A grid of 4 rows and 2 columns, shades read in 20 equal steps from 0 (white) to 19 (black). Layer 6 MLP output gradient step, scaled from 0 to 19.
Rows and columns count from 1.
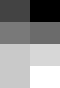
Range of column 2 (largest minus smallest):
19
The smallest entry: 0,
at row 4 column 2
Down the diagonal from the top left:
14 11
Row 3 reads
4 3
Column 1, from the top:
14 10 4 4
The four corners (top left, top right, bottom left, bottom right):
14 19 4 0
